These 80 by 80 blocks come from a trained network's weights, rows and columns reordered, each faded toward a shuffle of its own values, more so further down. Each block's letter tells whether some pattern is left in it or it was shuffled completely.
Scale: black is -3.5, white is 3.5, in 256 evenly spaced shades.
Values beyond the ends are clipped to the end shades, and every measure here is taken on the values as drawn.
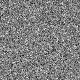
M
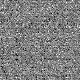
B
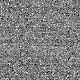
B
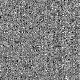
B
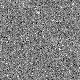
M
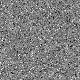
M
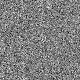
M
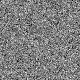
M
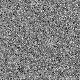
M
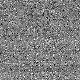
B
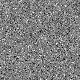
M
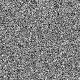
M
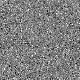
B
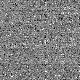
B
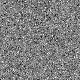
M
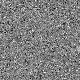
M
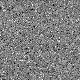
M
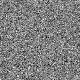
B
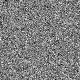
M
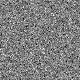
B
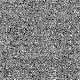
B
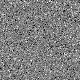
M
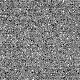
B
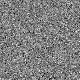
B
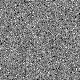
M
